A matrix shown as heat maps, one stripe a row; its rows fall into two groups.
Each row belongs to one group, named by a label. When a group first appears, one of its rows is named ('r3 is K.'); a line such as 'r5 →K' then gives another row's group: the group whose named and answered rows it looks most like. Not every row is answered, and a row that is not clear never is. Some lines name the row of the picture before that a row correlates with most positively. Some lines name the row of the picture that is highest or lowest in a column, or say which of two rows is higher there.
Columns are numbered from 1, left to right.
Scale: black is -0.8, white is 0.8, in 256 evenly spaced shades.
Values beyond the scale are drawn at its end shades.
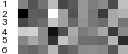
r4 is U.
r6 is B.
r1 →B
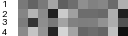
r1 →B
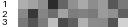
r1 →U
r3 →B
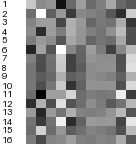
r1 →U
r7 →B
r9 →B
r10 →B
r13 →U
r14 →B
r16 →U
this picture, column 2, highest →2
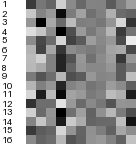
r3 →U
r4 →U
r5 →B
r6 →U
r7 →U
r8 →U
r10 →U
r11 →U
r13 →U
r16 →B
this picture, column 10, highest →3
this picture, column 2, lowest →3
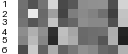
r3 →B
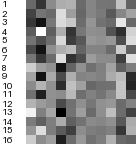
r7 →B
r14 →B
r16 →U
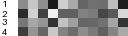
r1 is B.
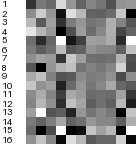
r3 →U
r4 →U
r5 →B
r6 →B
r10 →U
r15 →B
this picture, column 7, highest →15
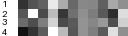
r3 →B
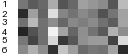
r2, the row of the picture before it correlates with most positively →1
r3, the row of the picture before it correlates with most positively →2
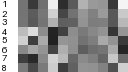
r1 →B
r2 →B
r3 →B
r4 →U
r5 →U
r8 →B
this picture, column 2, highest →4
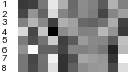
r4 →U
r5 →B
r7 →B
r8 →B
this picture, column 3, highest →4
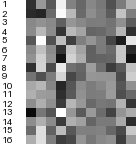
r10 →U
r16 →U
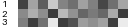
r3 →B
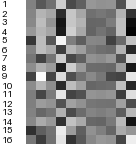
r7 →B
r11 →B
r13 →B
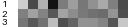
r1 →U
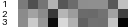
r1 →B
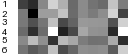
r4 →B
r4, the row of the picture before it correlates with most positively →1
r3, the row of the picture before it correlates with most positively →1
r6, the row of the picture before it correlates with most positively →1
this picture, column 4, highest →4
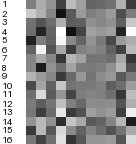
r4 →B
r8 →U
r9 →U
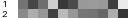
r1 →B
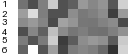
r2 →U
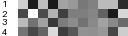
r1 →U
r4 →B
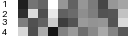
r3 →B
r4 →U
